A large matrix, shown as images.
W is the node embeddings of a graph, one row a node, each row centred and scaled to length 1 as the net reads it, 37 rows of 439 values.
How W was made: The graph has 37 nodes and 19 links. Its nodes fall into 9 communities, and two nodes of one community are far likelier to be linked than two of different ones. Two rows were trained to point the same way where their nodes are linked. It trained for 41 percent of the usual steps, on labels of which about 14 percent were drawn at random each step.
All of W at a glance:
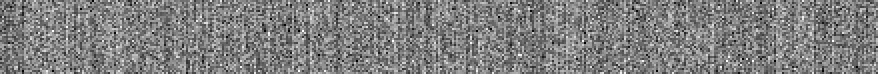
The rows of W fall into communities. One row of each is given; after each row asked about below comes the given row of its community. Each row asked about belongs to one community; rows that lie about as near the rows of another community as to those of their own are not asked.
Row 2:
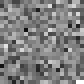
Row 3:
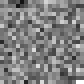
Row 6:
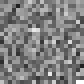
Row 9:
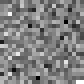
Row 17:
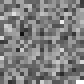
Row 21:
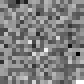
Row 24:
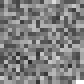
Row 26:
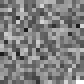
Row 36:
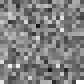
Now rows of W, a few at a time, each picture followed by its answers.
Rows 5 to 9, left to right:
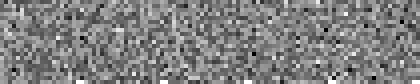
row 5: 36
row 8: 2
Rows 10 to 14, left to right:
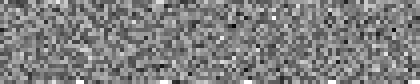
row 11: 21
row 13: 6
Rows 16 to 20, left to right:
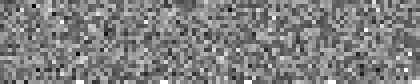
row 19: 26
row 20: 2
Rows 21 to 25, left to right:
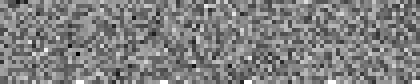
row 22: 17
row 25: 9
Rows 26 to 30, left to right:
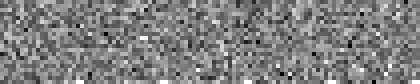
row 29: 24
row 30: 3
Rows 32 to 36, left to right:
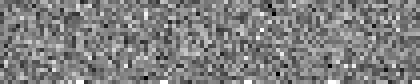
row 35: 24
